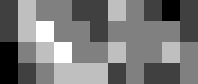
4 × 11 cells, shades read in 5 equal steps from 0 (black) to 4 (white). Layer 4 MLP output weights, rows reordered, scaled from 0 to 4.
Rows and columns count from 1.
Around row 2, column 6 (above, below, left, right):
1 2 2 2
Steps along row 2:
up up down same down up same same same down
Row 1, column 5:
1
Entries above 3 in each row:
0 1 1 0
